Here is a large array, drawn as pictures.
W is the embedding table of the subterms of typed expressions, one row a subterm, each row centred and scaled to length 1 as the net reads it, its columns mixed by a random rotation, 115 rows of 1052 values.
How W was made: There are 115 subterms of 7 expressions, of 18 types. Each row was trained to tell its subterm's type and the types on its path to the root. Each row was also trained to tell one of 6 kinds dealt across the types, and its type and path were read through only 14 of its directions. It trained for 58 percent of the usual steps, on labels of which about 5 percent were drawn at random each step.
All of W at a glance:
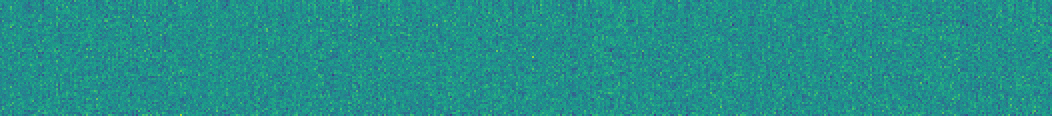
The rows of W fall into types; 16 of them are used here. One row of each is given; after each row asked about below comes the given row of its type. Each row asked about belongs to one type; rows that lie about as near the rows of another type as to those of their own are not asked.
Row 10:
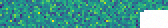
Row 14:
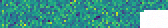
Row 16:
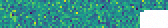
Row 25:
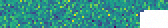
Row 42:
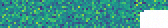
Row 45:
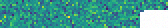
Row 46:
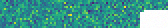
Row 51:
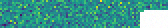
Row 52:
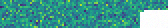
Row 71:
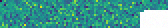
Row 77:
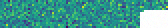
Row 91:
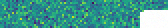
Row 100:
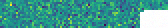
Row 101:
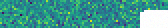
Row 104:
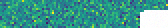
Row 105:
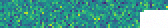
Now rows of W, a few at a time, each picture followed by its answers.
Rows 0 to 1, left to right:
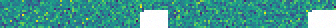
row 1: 52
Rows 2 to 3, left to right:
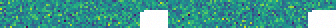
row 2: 105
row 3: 10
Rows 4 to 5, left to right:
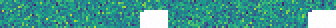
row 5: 10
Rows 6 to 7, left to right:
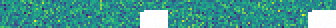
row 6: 100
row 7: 77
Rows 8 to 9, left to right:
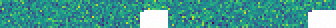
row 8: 25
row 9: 100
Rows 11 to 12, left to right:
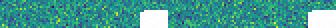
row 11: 71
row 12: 10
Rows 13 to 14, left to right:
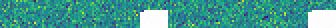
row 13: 25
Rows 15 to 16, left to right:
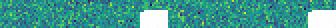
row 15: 16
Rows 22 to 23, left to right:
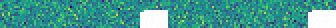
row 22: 91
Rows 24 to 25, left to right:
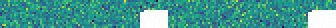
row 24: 25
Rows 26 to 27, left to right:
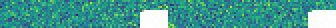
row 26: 77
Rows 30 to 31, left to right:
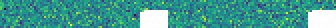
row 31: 104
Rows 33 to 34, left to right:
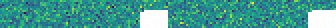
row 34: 91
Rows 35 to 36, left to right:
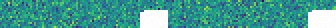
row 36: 100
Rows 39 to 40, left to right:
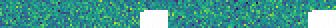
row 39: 51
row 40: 77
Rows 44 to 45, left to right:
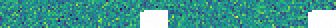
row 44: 42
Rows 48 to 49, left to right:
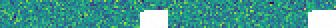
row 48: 46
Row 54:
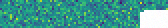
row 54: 46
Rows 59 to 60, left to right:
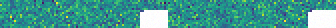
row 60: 101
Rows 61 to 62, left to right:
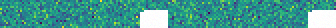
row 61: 51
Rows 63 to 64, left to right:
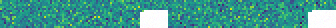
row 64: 46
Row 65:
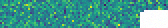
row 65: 14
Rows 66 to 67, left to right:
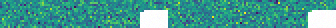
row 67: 16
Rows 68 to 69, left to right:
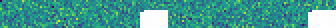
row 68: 71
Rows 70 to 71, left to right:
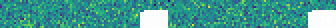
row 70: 10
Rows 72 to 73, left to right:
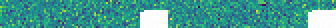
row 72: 101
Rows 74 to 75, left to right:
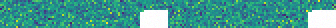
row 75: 52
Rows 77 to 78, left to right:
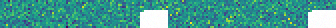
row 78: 91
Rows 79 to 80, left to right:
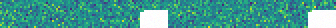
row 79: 16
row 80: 46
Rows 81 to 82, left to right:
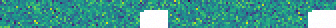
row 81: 42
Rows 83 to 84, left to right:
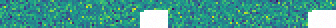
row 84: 16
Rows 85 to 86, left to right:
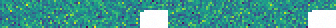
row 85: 52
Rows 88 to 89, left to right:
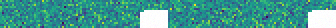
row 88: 101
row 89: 52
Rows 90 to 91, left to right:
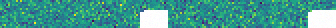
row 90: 25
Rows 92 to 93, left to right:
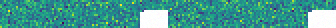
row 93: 25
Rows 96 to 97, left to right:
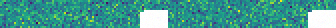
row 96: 46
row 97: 77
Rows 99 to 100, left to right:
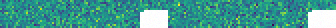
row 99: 104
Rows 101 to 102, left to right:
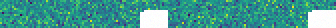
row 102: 51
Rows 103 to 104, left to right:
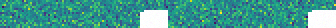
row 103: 14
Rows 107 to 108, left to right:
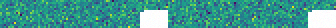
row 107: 105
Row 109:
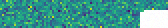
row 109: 91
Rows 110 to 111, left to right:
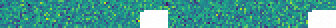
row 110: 100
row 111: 100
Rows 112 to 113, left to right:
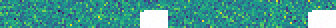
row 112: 104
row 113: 104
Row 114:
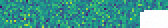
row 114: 10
